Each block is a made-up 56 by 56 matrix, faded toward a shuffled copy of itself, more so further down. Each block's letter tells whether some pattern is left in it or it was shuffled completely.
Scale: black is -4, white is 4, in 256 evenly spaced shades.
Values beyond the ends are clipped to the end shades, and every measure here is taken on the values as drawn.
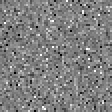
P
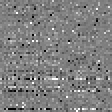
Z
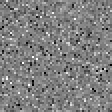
P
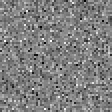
P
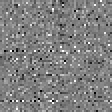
Z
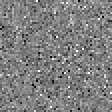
P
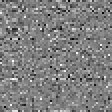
Z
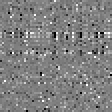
Z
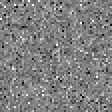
P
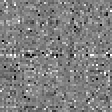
Z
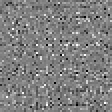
Z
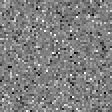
P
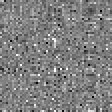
Z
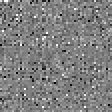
Z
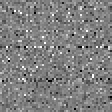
Z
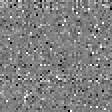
Z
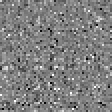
Z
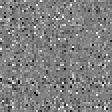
Z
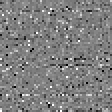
Z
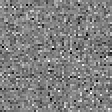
Z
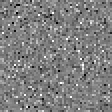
P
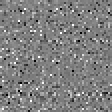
Z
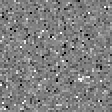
P
